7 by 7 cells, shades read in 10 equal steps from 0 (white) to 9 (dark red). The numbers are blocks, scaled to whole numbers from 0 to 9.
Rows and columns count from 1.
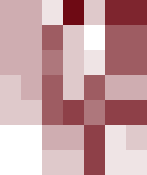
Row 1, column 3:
1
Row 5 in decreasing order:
7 7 7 6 5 2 2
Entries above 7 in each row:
3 0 0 0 0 0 0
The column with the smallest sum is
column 1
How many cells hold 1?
5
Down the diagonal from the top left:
3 3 5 2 5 1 1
